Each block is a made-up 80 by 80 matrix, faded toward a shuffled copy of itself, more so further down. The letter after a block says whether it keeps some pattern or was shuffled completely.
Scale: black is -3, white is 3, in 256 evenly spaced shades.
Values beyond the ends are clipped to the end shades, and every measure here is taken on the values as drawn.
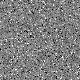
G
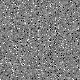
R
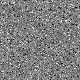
G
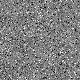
G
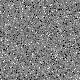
G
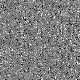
R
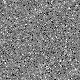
G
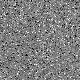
G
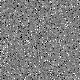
R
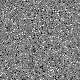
G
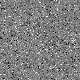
R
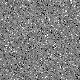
R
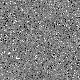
G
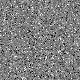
R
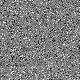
R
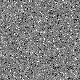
G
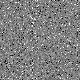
R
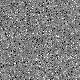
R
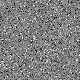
R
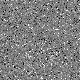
G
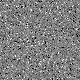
G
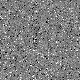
R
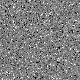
R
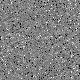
G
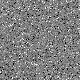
R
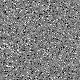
G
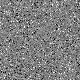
G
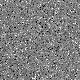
G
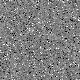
R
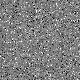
R
